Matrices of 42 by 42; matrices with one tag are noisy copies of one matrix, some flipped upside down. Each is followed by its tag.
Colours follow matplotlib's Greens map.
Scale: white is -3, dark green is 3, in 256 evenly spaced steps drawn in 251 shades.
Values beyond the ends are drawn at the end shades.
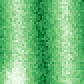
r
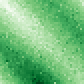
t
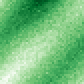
t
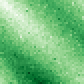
t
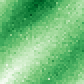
t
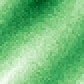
t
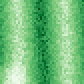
r
